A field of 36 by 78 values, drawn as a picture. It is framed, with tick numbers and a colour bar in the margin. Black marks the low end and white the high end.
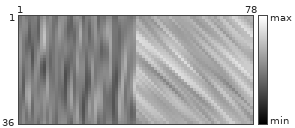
The table splits into one row of 2 panels. Panel 1,1: middling, streaked downward. Panel 1,2: high, slanting down to the right.
